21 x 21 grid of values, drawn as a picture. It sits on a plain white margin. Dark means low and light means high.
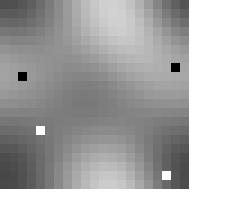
Values change most from cell to cell in the bottom right. The centre is the calmest part. The top middle is the ninth with the highest average. Four lone cells stand out: two far higher and two far lower than their neighbours. No regular stripes run through it. The ninth with the lowest average is the bottom left.
